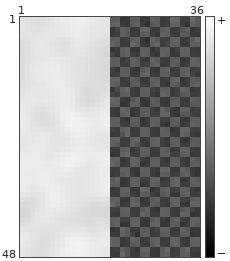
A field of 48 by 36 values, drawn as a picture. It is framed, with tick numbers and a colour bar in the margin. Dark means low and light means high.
The table splits into one row of 2 panels. Panel 1,1: very high, blotchy, faint in contrast. Panel 1,2: low, checkered.
